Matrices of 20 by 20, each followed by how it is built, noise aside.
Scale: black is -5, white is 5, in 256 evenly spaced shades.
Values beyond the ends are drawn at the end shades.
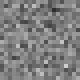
noise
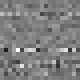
uneven rows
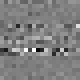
uneven rows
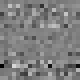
uneven rows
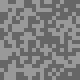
noise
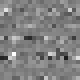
uneven rows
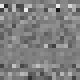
uneven rows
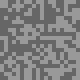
noise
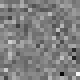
noise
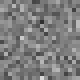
noise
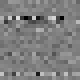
uneven rows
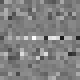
uneven rows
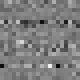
uneven rows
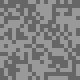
noise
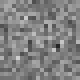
noise
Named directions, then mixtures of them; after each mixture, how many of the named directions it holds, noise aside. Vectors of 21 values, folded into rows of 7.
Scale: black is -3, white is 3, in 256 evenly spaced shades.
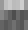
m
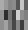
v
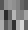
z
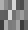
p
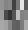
two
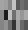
three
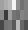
three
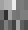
three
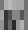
two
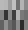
three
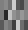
two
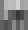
two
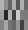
two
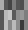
three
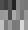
two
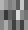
one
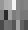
three
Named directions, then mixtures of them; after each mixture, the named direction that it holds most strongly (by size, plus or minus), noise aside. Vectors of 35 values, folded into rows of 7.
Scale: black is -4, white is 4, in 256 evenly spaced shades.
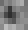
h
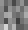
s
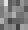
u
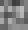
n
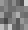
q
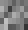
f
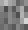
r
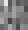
u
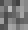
n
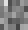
u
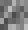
f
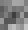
f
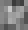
h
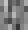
u
